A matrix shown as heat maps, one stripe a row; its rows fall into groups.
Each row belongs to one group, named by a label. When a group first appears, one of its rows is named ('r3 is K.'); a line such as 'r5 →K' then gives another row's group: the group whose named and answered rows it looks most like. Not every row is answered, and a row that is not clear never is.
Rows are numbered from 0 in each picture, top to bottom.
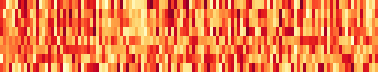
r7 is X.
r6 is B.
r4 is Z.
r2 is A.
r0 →A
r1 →A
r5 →A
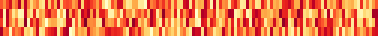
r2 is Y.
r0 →A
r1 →Y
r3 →Z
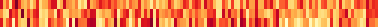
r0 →Z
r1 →X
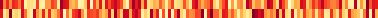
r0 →Z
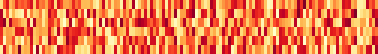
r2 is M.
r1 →Y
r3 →A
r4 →Y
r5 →B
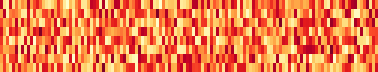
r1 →M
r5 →Z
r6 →M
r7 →B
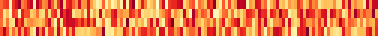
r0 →B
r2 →A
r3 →B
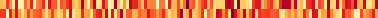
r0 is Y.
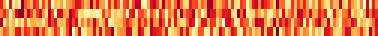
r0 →X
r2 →Y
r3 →M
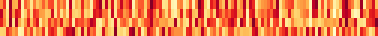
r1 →M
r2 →X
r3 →Y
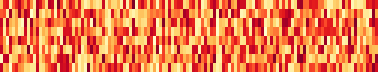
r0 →B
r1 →A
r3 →Y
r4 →A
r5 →X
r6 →B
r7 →Z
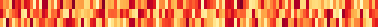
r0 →B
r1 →M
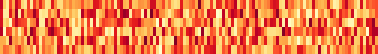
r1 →X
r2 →Z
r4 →X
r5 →B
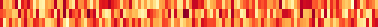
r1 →A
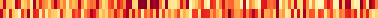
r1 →X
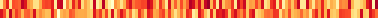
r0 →B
